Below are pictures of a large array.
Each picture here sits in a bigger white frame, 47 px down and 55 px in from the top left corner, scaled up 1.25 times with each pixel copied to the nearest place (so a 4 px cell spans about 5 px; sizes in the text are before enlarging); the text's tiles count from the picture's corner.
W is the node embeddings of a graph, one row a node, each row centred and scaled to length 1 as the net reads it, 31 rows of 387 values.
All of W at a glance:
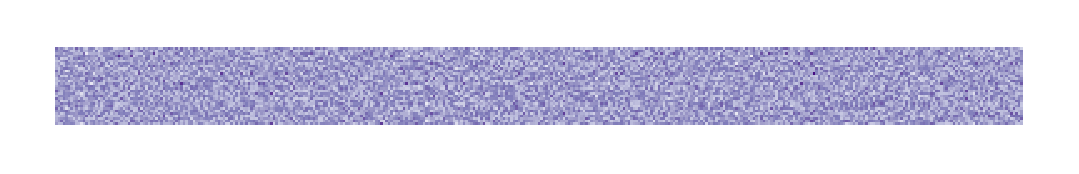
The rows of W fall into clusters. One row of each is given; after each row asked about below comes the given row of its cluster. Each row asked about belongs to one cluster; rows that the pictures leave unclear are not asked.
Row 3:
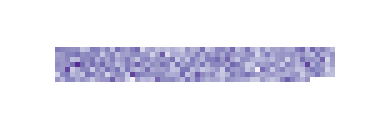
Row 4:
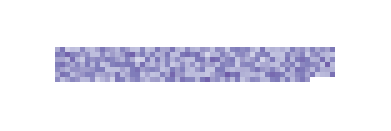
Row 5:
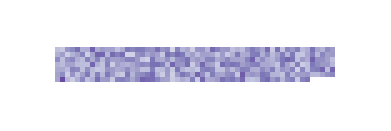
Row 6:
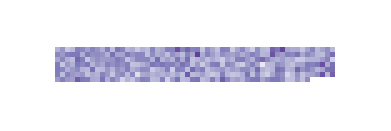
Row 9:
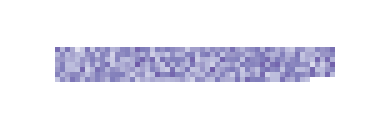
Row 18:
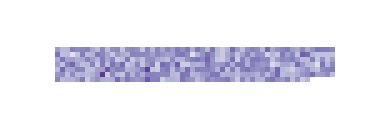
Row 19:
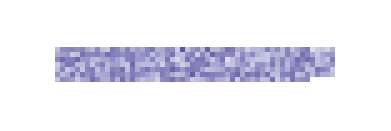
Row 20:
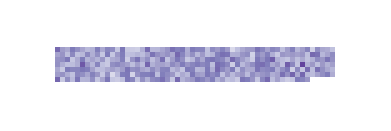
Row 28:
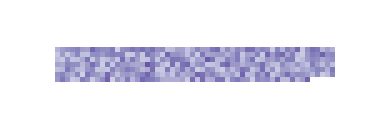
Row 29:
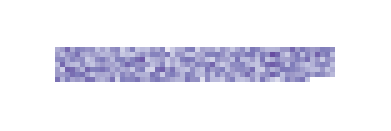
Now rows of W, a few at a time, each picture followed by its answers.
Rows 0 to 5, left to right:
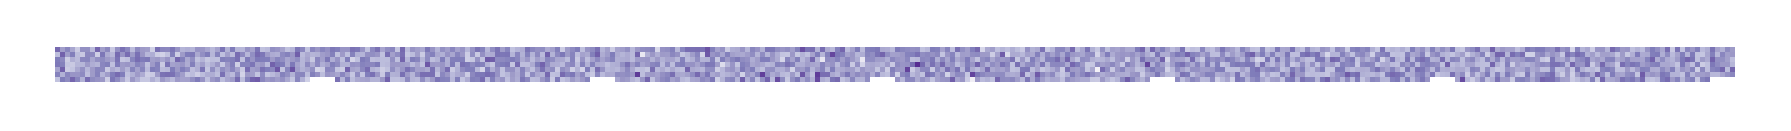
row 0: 9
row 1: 20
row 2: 28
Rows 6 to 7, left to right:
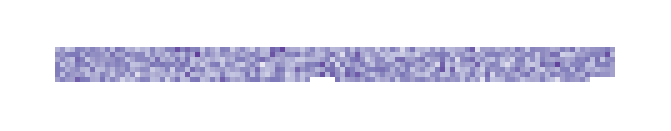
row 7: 29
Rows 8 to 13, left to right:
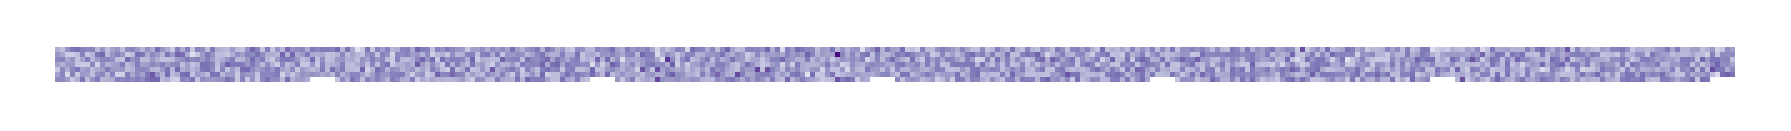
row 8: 18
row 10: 3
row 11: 4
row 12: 19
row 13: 5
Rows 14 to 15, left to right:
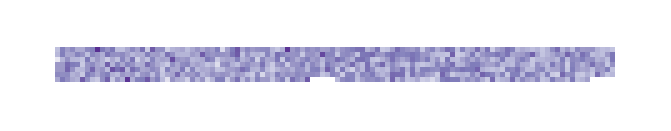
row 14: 28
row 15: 19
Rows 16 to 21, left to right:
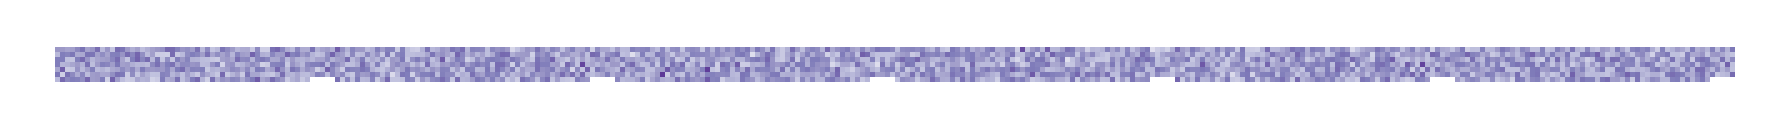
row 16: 6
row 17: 20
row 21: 4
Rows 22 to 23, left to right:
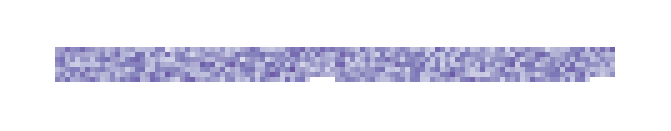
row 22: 29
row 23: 4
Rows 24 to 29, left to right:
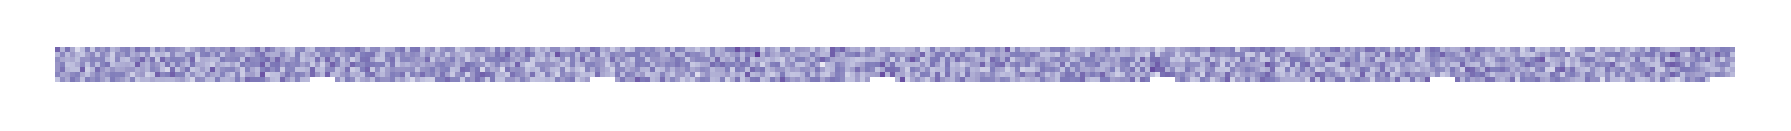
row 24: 9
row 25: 3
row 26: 6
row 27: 5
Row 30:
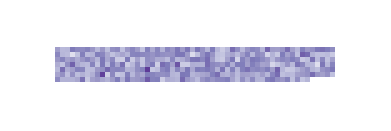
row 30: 18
